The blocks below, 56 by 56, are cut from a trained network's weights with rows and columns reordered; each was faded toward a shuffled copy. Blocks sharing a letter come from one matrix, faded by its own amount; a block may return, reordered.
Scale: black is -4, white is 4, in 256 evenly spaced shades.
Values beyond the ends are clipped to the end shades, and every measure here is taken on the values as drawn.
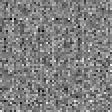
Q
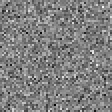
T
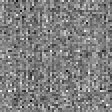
Q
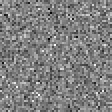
T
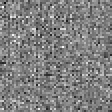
Q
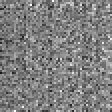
Q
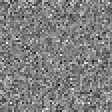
T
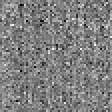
Q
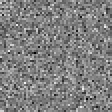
T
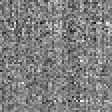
Q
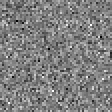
T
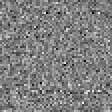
T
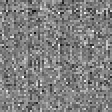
Q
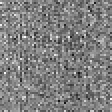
Q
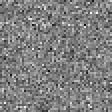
T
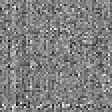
Q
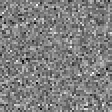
T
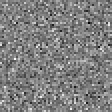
T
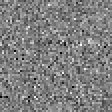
T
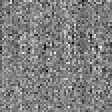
Q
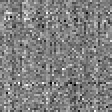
Q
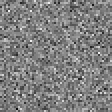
T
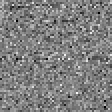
T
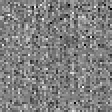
Q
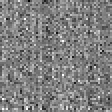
Q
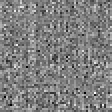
Q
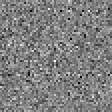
T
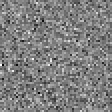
T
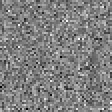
T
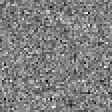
T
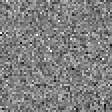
T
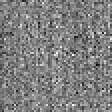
Q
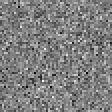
T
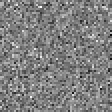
T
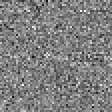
T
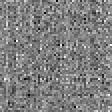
Q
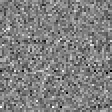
T
